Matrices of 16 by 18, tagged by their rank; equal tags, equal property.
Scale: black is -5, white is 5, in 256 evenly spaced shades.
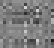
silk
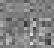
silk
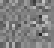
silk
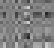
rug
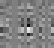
rug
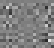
silk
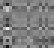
rug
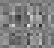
rug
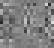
silk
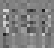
rug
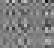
rug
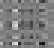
rug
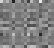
rug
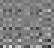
rug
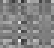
rug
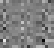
silk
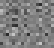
silk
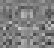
silk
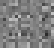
silk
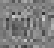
silk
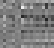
rug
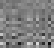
rug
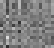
silk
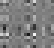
rug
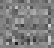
silk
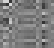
rug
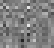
silk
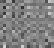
silk
